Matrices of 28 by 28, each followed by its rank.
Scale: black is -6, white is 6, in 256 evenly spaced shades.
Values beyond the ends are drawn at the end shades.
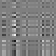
one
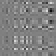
two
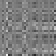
two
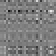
two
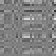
two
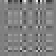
one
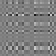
one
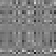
two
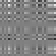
one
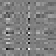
two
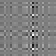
one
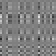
one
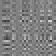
two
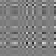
one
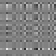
one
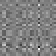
two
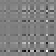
one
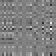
two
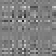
two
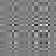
one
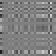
one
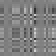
one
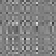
two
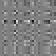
two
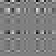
one
